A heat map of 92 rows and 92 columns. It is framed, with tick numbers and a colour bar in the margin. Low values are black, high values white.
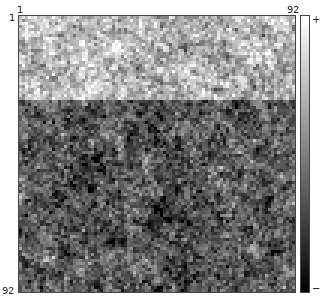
Grain: blotchy. Stripes: none. Ninth with the highest average: top left. Seam: horizontal, 30% of the way down, the top part higher.
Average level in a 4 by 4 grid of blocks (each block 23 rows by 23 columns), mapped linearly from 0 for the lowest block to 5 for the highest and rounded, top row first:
5 5 4 5 / 2 1 1 1 / 0 0 0 1 / 1 0 0 1
